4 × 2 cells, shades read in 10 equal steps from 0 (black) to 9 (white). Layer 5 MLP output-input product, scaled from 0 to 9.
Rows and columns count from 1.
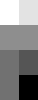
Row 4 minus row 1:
-5 -8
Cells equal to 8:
1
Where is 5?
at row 2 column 1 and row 2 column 2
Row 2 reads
5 5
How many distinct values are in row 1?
2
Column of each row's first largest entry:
1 1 1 1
